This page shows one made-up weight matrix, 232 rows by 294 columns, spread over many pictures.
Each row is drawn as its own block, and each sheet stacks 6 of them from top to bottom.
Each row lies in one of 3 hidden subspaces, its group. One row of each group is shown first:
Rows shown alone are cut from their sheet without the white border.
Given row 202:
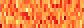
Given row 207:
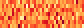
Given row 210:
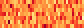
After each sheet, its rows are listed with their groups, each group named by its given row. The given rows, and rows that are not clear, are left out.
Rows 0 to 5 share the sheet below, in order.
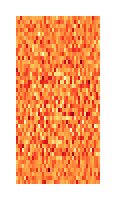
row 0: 207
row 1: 202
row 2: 210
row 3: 207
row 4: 207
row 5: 210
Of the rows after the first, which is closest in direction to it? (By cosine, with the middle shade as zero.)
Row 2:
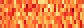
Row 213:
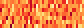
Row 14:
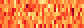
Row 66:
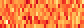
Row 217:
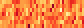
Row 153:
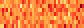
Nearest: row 14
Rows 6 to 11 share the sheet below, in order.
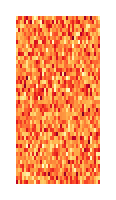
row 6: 202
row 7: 202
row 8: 207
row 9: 210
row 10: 207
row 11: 202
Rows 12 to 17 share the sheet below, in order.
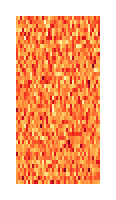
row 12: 210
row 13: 207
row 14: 210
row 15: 207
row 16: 202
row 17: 207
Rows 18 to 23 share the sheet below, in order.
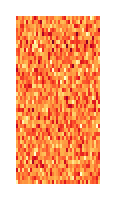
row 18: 202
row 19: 202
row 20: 210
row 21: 202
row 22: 207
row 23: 202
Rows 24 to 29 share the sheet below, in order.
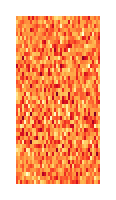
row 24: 210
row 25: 210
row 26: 210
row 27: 207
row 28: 210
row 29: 202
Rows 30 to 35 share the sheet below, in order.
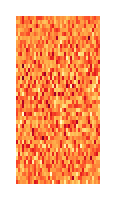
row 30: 210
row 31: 207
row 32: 207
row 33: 210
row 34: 202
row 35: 202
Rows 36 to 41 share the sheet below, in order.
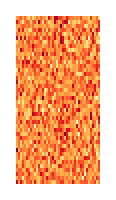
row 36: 210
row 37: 202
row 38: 207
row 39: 210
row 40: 210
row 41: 207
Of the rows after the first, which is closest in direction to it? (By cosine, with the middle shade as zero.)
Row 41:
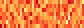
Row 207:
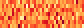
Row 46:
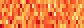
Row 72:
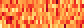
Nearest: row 46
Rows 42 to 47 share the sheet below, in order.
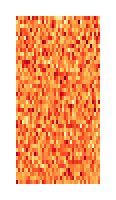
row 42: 210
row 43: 202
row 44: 210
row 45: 202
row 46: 207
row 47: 202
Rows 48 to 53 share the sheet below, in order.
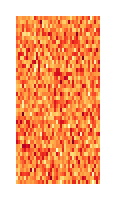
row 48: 202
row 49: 207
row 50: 210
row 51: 210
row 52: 202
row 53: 210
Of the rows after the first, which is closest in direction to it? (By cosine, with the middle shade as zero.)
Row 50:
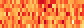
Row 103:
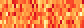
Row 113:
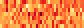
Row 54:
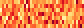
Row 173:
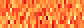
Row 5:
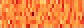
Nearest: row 113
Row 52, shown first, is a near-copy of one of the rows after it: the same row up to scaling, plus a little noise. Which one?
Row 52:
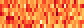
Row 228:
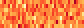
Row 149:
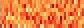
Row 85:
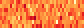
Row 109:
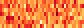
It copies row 109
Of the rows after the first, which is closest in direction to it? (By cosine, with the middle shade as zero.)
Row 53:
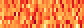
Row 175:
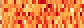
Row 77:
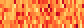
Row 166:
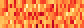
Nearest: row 166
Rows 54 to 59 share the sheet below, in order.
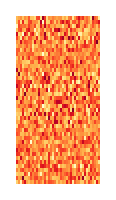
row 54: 207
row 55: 202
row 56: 210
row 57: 210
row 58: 210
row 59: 207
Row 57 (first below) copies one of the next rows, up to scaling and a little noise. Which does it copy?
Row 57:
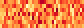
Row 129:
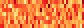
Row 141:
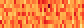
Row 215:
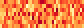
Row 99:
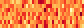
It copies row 215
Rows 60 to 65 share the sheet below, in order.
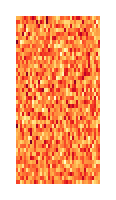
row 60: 207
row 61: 210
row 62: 207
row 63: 202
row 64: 210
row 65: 207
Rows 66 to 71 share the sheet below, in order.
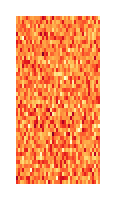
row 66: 207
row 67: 202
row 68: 210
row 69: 207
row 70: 207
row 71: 210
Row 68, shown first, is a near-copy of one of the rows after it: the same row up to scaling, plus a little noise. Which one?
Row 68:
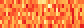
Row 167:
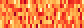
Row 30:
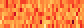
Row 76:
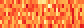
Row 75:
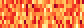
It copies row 76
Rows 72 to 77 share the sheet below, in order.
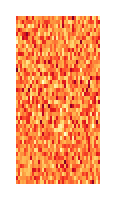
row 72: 202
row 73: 202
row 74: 207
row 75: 210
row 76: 210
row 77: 210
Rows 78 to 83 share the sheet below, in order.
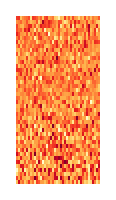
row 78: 210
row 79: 207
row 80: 202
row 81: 202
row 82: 207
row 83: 210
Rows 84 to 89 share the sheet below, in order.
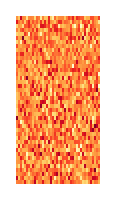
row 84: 207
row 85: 202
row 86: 210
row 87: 207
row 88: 202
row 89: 207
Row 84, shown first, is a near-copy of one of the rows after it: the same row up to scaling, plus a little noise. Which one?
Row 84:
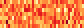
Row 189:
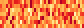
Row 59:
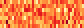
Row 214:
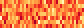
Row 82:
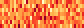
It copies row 59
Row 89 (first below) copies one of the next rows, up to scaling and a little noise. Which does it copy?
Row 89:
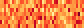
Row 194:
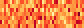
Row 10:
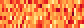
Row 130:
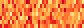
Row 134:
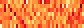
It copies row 194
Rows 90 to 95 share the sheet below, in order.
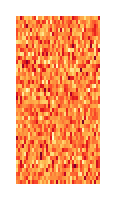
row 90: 207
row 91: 202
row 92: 202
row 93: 207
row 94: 207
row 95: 207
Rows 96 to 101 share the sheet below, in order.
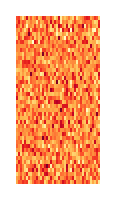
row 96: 207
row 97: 202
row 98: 210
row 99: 210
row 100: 202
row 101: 207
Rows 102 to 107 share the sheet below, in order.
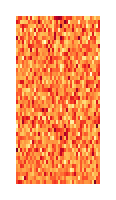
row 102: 210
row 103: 210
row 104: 202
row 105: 202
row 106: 210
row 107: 207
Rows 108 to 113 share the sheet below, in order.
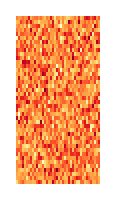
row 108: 210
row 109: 202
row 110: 207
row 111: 210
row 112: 202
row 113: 210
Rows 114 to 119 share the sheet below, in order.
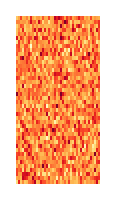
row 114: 210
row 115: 210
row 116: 210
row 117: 207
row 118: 207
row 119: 202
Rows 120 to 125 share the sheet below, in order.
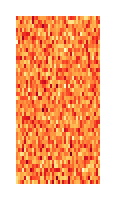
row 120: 202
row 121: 210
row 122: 207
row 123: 202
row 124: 207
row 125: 210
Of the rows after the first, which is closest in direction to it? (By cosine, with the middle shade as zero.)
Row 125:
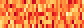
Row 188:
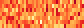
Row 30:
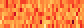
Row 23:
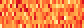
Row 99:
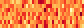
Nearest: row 30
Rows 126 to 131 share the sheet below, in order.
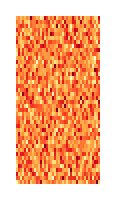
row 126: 210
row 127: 207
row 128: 202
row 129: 210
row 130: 207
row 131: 207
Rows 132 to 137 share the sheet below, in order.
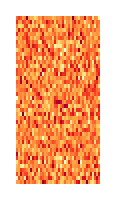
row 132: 202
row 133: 210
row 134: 207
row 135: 210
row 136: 202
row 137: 210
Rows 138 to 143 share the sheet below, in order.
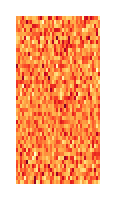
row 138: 210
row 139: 210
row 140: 210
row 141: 210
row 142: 207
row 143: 207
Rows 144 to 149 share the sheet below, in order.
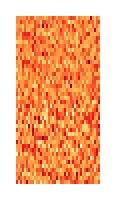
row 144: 202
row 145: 202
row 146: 207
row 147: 207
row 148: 202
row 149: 202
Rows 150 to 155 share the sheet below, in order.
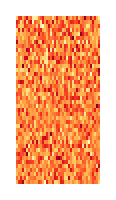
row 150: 202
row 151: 207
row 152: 202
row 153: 207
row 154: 207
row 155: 210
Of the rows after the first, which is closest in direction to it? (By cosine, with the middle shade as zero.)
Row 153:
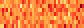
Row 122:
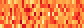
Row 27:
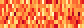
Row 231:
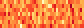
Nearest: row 122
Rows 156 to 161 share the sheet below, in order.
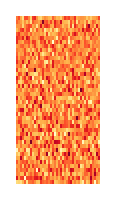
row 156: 210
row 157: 207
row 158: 202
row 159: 202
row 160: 210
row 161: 207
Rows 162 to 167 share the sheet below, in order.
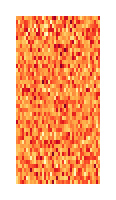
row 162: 207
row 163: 210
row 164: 202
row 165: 210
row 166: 210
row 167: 210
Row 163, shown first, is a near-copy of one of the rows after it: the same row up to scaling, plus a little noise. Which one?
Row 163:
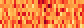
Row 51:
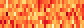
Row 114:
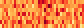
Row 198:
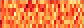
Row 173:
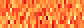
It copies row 114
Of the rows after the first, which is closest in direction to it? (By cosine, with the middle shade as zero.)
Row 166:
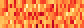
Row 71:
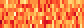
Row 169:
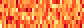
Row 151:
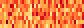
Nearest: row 151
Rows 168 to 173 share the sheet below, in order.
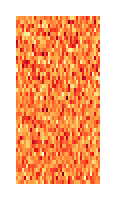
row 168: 202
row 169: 202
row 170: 207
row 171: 202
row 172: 210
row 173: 210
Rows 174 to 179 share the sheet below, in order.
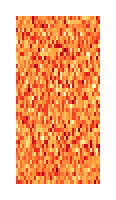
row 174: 202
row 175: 210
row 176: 207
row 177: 202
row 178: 210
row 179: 207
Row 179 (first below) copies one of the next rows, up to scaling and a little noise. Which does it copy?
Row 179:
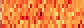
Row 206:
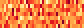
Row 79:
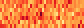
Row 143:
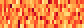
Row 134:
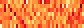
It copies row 79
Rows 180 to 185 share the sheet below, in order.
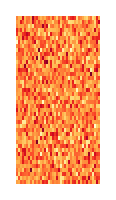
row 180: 202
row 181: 207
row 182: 202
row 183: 207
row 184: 207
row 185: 210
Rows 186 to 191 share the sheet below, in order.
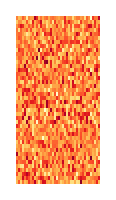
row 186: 202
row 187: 207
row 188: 202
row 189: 207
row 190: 202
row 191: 202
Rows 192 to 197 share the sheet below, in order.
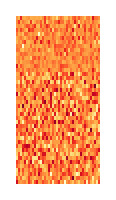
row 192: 207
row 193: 210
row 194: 207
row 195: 207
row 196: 202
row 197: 202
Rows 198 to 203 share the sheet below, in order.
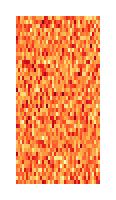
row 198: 210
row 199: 202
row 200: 207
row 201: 207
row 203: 210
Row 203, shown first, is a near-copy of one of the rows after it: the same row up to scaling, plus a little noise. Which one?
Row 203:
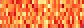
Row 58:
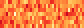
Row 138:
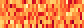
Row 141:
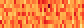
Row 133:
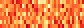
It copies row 133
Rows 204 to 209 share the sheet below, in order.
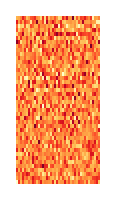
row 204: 207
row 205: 202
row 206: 207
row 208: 207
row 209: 202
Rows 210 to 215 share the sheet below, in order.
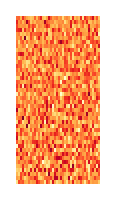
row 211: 202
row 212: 210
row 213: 207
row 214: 207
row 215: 210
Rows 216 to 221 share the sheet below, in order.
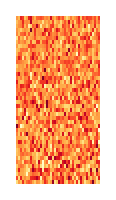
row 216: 210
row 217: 210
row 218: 210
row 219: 207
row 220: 210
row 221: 210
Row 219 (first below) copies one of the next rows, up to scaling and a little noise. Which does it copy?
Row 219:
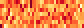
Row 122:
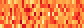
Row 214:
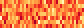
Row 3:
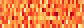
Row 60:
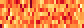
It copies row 60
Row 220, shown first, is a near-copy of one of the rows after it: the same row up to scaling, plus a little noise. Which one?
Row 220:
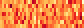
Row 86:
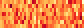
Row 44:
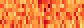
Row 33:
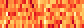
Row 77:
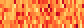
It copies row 86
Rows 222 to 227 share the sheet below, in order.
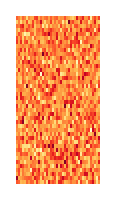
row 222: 202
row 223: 202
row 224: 207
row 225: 207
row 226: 202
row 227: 210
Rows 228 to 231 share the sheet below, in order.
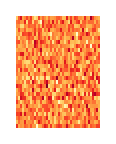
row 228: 202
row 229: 202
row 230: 207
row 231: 210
